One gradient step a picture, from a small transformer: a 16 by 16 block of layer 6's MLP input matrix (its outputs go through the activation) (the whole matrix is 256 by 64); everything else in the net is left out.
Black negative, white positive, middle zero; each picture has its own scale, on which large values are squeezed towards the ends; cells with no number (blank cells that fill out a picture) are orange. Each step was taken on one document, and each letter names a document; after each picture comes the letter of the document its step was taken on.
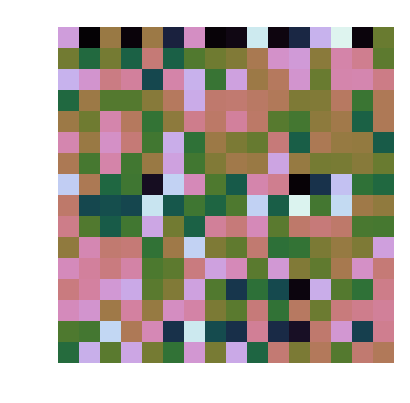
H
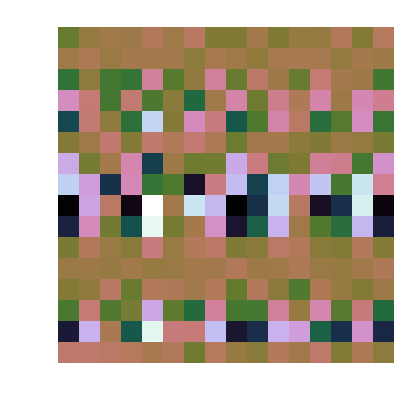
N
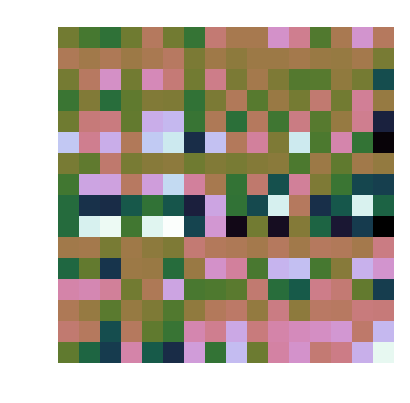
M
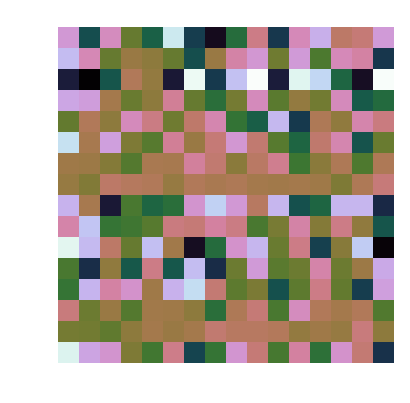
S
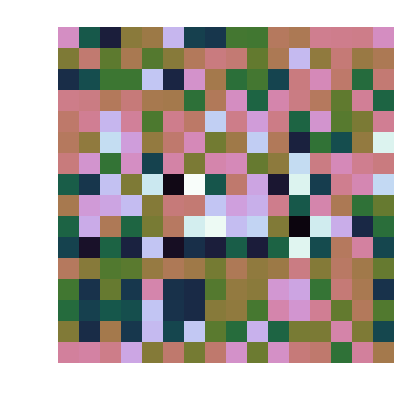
H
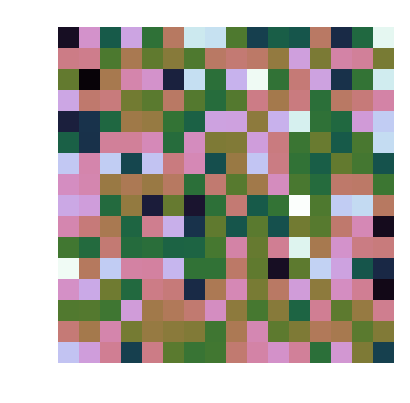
S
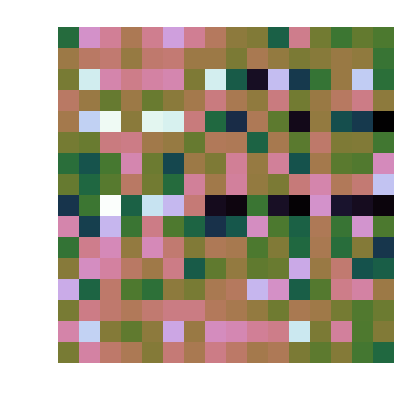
M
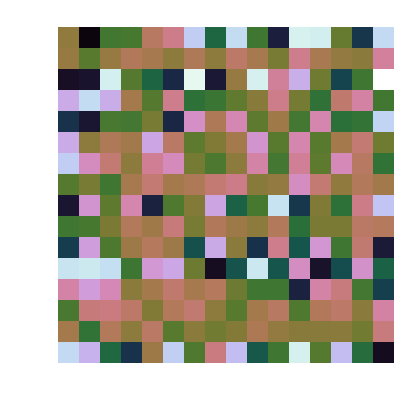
S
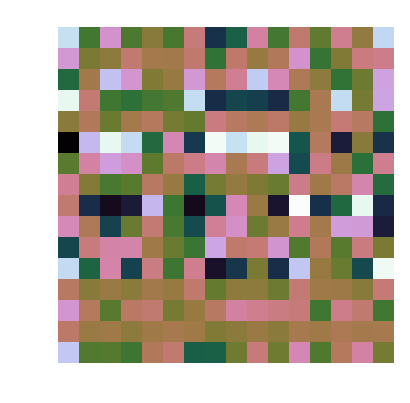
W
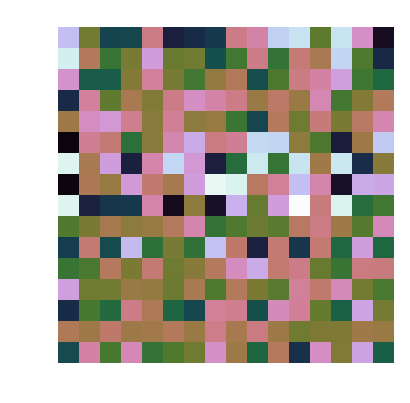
W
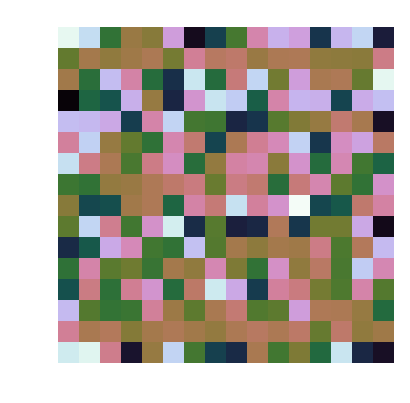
S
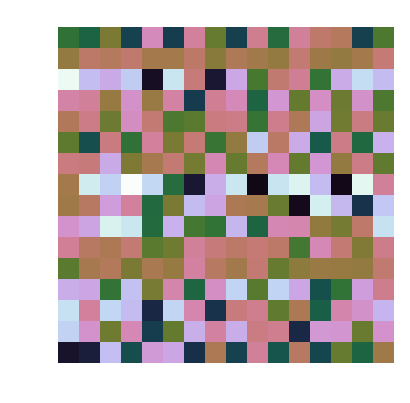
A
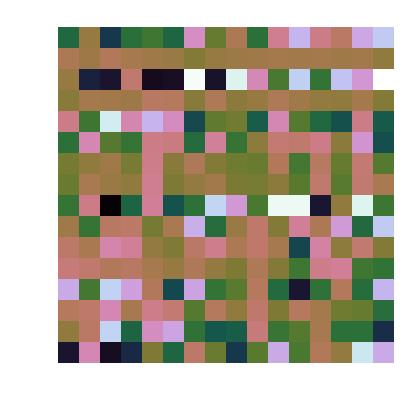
M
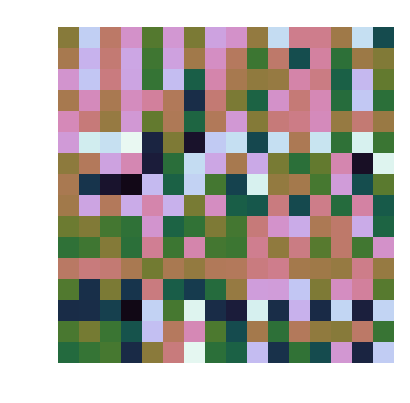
H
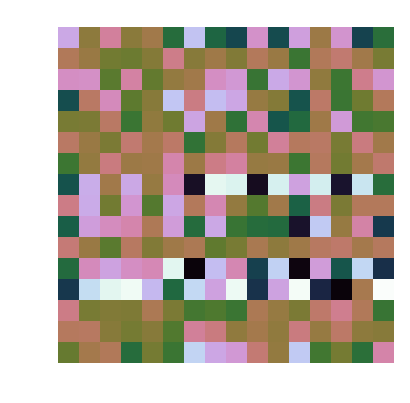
A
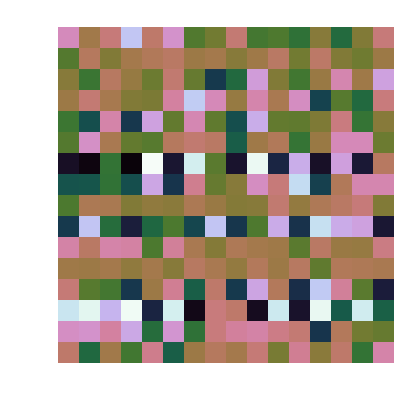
A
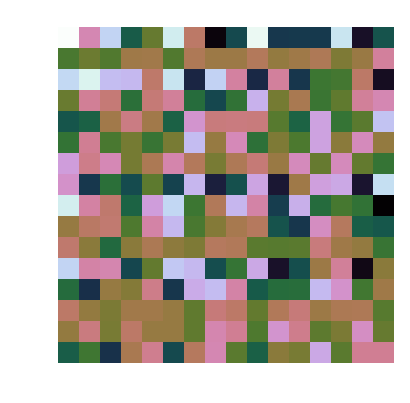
S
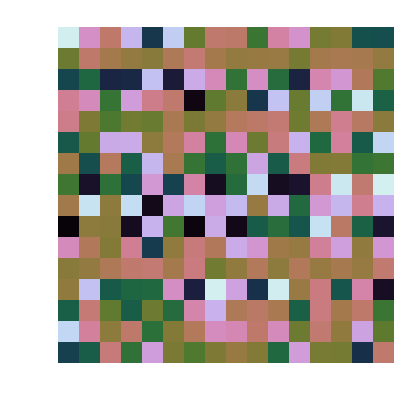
A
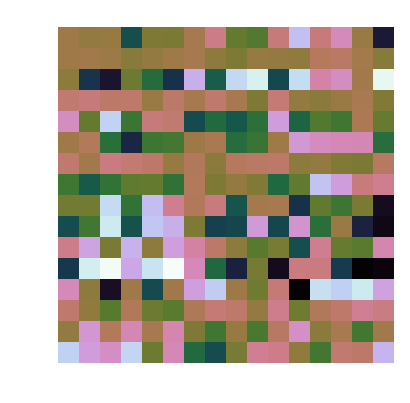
M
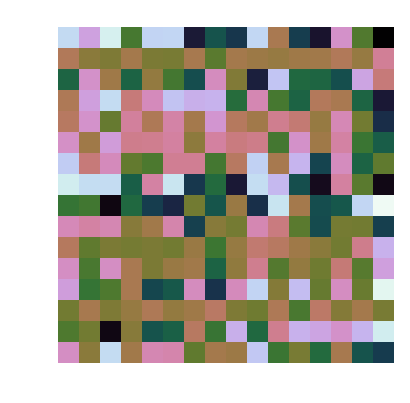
M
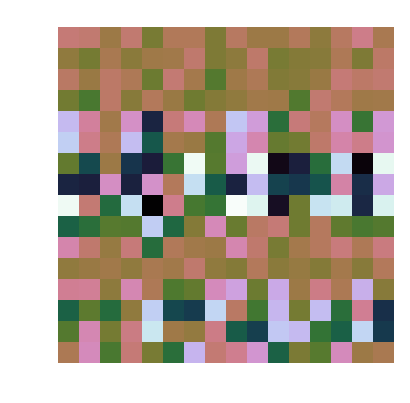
A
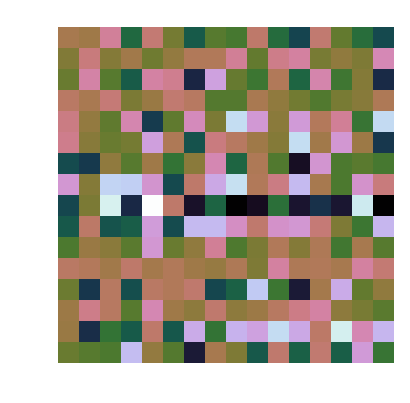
N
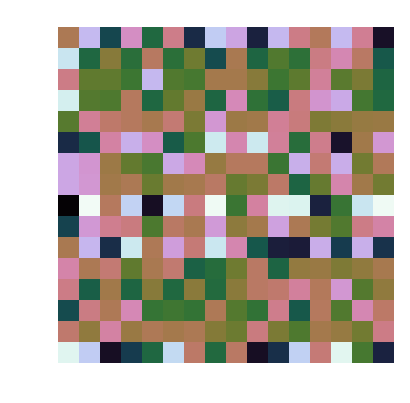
W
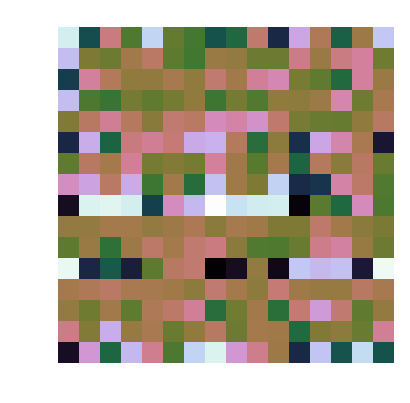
W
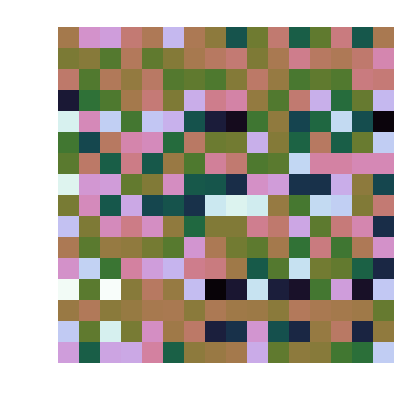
S
